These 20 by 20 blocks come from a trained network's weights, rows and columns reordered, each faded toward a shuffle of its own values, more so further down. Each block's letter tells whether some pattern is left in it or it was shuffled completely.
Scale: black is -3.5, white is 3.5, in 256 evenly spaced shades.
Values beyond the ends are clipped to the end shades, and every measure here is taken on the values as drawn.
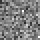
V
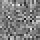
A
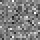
V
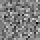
V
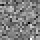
V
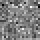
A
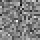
V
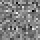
A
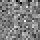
A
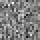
A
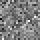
V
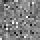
V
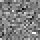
V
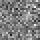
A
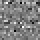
A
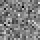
V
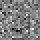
A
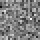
V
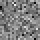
V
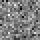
V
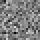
A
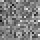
A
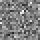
V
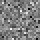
V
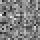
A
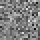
V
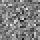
V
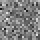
V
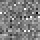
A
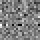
A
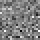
A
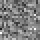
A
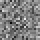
A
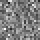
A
